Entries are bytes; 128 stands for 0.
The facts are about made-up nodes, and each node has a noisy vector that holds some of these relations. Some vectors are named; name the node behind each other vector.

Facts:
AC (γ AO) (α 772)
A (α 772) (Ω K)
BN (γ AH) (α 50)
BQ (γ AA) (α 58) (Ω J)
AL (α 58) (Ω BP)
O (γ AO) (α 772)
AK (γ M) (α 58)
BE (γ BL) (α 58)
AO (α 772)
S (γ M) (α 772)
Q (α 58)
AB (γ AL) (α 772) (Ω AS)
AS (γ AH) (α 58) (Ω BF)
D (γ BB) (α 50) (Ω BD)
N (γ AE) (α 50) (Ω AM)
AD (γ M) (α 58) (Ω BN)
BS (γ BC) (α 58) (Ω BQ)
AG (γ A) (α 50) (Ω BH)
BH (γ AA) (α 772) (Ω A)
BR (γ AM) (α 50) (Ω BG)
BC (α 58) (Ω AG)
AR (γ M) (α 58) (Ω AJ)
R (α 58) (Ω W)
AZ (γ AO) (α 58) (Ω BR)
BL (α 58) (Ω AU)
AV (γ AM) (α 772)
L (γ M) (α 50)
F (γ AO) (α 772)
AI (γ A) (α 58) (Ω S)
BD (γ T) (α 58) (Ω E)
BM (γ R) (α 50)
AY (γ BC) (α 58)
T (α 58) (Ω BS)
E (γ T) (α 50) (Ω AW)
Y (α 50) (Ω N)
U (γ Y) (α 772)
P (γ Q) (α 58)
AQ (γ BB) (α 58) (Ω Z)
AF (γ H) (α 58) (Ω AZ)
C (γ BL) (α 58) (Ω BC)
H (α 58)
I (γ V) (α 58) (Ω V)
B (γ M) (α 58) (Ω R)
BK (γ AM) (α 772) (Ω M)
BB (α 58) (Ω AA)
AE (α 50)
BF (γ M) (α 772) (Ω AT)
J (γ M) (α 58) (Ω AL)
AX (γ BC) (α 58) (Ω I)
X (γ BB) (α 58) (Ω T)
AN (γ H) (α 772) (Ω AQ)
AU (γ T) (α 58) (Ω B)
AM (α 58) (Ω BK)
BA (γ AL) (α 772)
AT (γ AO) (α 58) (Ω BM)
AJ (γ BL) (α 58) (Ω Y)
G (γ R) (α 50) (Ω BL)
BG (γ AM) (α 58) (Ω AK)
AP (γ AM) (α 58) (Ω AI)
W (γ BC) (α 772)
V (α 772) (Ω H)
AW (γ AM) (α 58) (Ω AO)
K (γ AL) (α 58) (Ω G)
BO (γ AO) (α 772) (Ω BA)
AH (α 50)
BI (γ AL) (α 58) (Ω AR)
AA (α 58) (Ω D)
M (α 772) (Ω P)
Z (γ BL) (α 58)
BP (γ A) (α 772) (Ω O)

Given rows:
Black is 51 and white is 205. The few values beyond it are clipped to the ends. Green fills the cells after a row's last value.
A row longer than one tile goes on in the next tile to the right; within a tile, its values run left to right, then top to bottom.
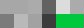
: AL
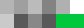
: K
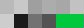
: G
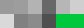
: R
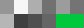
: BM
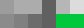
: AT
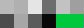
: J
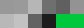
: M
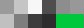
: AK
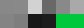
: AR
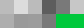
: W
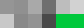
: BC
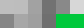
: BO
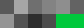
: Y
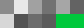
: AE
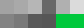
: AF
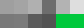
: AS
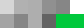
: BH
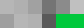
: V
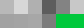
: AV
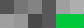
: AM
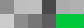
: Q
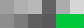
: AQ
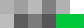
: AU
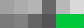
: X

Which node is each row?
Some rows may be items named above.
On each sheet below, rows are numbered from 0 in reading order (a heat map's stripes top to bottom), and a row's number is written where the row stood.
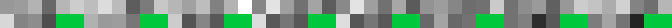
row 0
R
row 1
W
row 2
K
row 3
AH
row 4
AH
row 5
BK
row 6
AJ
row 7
BF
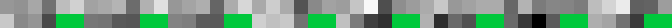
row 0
BC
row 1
I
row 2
BI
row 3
AO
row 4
AK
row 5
AG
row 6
N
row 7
S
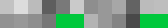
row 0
U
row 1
BB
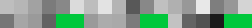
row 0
AB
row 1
O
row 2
B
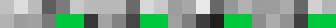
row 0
W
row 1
BQ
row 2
AD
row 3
T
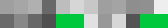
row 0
BD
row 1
A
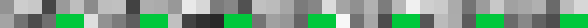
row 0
P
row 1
H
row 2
L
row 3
AN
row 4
BL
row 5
BP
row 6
BD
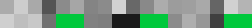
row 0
AO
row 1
AR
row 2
T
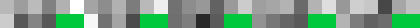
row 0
K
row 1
BL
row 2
AJ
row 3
C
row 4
Z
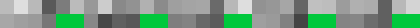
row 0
BA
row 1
BR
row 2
AZ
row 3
AA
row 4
AW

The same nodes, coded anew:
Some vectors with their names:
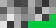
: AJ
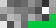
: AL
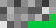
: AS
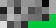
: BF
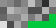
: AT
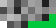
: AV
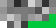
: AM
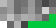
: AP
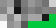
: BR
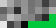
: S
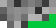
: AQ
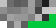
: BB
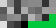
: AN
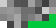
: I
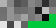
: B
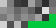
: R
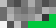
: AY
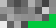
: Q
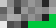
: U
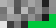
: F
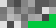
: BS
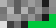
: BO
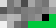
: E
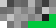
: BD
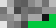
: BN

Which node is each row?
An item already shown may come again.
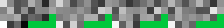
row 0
V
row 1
X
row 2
Z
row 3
AS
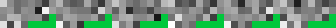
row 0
J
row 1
Q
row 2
L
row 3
AA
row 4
AF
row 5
BC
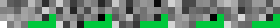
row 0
AW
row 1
W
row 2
A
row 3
G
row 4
AG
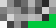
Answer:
BI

